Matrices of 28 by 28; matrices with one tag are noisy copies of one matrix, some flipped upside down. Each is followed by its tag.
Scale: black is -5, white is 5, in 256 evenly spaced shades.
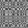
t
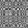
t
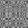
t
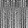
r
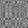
t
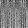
r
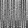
r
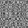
t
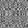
t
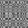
t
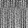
r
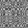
t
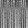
r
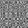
t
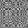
t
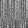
r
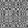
t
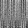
r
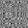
t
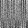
r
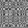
t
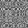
t
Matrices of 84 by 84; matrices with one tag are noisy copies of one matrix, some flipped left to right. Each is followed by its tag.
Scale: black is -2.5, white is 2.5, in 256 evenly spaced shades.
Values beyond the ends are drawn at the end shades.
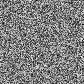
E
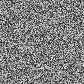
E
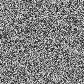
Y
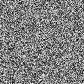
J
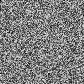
J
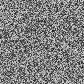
Y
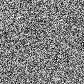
Y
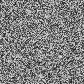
J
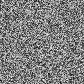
J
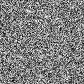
J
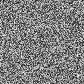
E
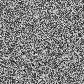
J
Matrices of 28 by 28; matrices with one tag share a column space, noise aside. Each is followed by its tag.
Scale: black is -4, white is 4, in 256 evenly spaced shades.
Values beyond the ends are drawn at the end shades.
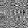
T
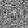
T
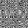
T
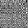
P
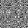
T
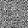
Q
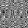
T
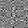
Q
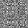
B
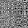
B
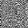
B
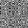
B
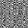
B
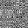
T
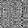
B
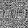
T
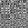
P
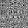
T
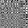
P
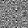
Q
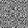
Q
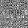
T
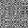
B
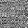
Q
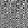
P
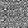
Q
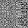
B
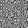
Q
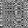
B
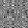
T
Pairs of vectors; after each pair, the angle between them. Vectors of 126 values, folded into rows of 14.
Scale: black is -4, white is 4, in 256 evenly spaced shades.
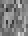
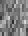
partly aligned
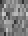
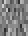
orthogonal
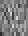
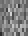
nearly parallel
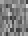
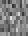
partly opposed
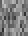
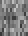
nearly parallel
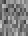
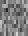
nearly parallel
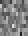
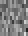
orthogonal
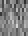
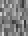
partly opposed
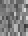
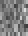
nearly parallel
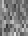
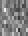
partly aligned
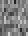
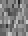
partly aligned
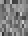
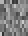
nearly parallel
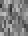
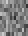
partly aligned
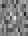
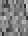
partly aligned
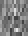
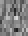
nearly opposite
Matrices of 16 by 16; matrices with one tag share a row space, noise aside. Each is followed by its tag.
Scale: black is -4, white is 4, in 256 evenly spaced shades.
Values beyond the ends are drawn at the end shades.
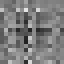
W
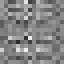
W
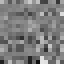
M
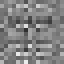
W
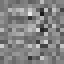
M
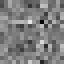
M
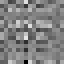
W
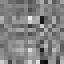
M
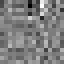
M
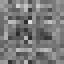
W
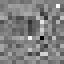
M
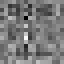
W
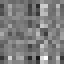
M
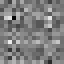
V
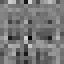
W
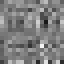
M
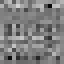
V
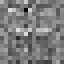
W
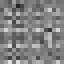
V
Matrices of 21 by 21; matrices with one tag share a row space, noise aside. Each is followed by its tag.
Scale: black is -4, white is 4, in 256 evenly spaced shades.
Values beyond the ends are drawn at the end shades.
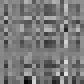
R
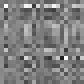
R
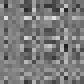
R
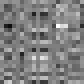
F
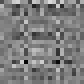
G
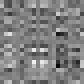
F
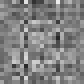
G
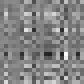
R
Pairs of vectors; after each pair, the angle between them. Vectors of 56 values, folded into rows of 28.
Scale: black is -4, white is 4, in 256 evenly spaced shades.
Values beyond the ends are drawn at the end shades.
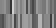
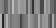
partly aligned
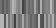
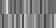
partly opposed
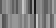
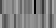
partly aligned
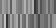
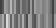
partly opposed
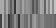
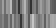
orthogonal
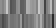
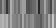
nearly opposite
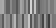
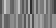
partly opposed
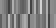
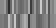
nearly parallel
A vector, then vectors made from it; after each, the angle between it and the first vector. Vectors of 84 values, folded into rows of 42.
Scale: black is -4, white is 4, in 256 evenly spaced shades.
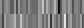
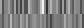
partly aligned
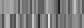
orthogonal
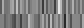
nearly opposite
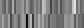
orthogonal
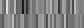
partly aligned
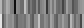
orthogonal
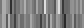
partly opposed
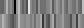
orthogonal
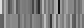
partly aligned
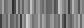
partly opposed
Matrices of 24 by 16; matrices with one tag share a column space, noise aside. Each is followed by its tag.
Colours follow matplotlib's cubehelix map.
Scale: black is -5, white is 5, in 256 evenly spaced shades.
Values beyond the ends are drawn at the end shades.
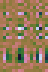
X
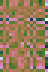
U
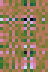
U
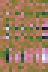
X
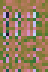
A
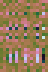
X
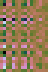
U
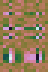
X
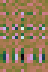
X
